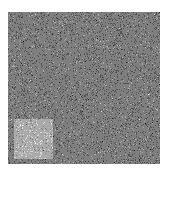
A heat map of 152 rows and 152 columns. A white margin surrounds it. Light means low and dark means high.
There are no regular stripes. The bottom left is the ninth with the lowest average. Overall the values sit about 50% of the way up the scale. The halves do not mirror each other. In the bottom left lies a patch that is lower than the rest.
